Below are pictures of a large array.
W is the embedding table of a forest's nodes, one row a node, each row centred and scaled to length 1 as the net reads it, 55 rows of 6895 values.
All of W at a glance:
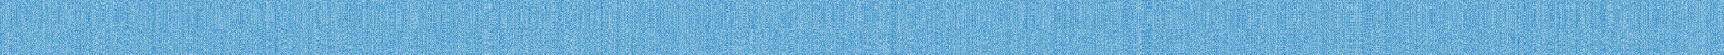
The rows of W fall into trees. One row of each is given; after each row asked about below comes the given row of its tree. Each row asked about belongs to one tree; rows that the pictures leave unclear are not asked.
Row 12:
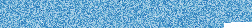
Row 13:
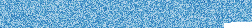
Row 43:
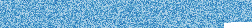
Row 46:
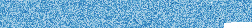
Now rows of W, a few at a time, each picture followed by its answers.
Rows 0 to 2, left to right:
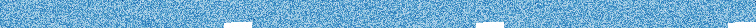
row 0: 46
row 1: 13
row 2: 12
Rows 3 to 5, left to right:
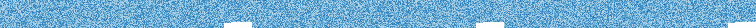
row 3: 12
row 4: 43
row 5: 13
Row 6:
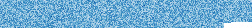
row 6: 43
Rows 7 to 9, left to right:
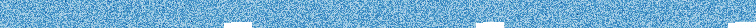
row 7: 43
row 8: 43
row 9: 13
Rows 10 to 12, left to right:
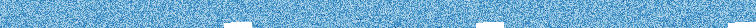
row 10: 13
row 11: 46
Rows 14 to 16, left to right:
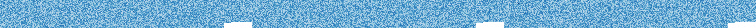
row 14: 12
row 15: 13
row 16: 13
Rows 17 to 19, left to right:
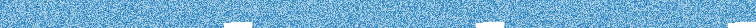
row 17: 12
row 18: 13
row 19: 13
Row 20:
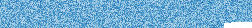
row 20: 13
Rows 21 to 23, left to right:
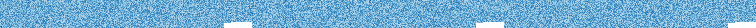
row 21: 13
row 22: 12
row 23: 13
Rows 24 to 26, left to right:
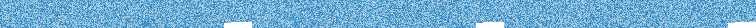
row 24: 46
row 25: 12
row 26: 13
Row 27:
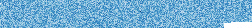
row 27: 13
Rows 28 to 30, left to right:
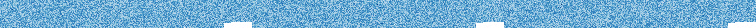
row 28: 12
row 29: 43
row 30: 46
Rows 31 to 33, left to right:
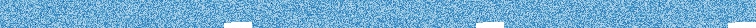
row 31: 46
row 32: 46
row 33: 43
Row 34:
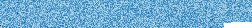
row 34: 12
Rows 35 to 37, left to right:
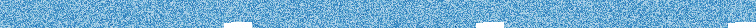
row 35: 43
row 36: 46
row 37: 43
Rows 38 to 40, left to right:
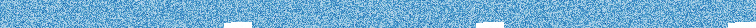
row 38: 43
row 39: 46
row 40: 12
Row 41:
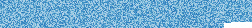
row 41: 12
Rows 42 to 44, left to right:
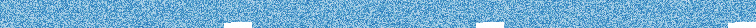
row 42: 43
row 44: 13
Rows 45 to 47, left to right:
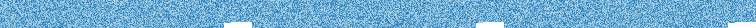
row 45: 12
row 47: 12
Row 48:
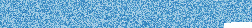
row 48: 46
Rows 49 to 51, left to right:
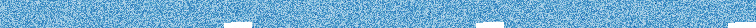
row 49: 13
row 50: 13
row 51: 46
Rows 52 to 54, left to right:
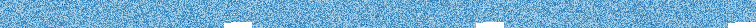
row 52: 12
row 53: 43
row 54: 43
